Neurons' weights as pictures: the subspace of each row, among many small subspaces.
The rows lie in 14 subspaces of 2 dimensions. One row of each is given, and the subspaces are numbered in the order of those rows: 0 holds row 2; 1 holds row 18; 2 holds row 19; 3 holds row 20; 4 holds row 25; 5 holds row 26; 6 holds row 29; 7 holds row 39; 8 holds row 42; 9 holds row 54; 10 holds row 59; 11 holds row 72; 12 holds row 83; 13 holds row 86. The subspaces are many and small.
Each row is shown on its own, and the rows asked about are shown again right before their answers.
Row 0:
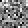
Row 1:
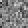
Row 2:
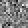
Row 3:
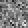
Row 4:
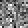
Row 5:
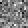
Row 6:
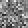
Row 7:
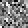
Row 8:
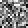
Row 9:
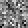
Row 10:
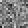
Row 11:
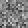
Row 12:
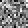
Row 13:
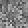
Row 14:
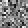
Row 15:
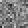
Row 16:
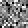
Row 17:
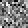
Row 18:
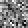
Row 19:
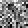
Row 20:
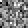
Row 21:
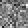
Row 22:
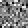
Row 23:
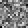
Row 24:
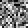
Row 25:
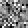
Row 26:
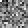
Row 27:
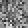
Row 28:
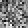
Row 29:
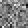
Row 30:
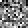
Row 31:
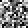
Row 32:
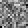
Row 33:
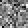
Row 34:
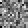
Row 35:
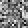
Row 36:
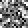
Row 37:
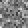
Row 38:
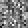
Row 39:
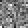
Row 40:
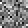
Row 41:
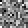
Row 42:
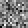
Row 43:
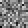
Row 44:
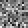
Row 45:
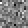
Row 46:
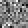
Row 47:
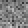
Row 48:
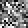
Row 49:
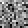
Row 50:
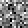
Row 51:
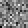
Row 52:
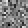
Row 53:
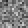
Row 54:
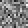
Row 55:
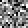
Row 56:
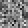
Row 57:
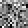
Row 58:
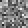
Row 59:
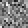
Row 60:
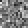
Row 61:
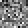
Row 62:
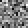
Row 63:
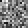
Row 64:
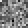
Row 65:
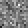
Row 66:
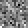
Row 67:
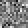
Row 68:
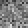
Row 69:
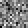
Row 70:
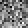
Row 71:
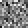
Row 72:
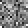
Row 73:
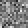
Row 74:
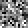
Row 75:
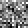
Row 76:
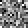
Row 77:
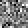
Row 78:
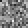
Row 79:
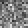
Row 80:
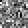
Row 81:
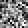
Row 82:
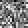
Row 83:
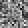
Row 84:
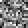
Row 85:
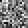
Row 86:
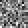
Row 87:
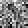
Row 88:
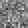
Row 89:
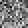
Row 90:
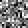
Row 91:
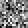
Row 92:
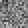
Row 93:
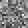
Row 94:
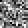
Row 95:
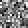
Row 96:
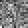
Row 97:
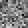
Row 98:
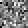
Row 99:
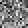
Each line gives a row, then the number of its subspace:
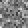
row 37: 1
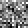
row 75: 9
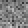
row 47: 9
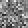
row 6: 4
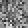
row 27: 5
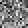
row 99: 11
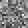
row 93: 4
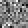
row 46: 0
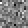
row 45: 12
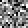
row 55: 6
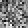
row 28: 5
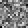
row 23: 2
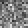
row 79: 11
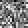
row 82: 9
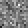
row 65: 3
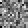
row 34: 13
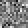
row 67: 0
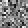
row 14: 0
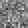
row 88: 13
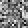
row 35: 12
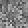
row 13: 5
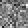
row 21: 6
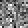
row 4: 7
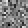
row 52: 0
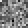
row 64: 10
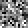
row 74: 3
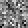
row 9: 3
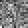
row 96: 7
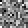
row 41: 13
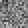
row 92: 5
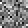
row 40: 11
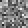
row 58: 4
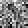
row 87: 2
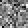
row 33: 6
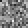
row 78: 10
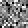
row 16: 4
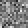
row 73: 0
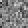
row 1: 3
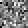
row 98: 12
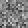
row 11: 8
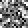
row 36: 1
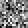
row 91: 8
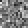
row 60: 3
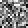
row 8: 2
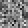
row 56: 12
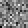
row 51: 8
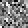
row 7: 10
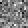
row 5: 12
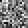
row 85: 5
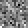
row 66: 3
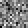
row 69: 8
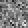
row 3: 1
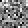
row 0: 9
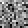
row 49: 11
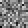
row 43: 13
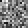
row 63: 5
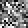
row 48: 10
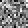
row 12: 9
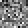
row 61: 9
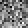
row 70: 11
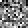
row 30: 9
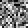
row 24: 2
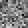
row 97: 4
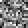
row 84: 1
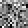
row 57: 6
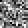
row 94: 1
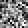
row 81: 1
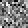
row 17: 10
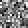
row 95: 13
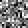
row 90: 8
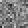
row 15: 7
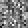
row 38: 12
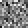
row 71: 10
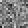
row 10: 7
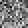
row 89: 11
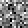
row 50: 7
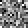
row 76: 13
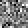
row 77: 0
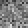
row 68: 2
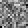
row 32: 2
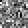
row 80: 8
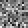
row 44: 13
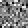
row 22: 4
